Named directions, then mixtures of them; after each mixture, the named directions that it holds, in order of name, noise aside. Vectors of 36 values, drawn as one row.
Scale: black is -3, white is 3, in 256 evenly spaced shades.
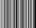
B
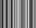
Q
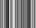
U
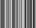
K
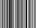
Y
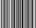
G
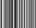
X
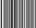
G, X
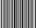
B, G, X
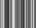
B, K, U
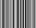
X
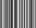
Q, X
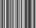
K, U, Y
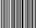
G
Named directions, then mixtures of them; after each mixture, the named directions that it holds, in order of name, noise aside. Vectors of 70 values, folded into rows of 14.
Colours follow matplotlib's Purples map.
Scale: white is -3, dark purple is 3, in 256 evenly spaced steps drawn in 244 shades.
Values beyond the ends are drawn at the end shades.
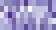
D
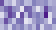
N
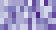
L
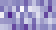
D, L, N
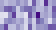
L, N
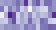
D, L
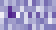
D, L, N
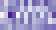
D, L, N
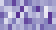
N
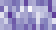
D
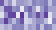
N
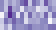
D, L, N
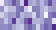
D, L, N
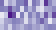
D, L, N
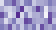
N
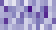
D, N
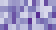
L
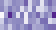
D, L, N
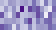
D, L, N
